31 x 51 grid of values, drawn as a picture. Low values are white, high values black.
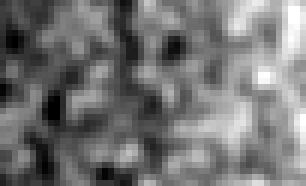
Lone odd cells: none. Stripes: none. Slope: up to the left. Histogram: bell-shaped.
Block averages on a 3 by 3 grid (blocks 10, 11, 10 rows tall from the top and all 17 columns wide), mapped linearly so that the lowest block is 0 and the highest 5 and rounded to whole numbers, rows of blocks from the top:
540
540
531
